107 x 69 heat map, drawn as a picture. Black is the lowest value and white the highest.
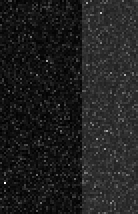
Seam: vertical, 60% of the way across, the right part higher. Histogram: skewed, a long tail of high values. Average level on the scale: 10%.
